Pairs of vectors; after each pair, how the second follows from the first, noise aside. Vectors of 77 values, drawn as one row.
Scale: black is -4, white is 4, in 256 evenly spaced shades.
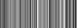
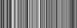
reversed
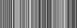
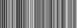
shuffled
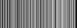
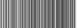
negated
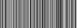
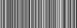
negated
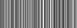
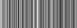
shuffled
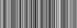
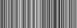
sign-scrambled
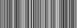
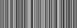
sign-scrambled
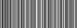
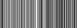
sign-scrambled
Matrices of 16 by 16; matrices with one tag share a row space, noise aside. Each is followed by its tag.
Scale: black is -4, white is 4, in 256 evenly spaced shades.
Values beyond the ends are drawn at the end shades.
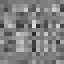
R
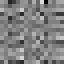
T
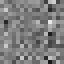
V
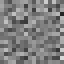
R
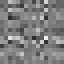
T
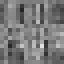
T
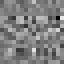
R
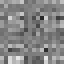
T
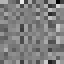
V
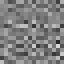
R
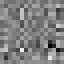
V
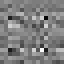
T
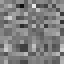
R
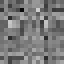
T
